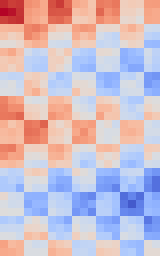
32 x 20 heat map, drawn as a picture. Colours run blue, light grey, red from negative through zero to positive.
No lone cell stands out from its neighbours. The histogram is bell-shaped. The field climbs toward the top left. The ninth with the lowest average is the bottom right. Horizontal stripes repeat 2 times down the table.
